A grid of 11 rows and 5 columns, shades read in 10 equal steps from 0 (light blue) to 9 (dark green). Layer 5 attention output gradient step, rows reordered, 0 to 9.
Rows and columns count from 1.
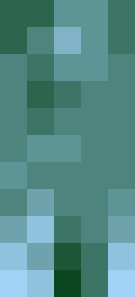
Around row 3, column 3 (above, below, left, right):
2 6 6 4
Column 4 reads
4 4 4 5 5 5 5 5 5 6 6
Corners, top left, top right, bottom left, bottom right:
7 6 0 0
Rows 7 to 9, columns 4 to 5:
5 5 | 5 4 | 5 3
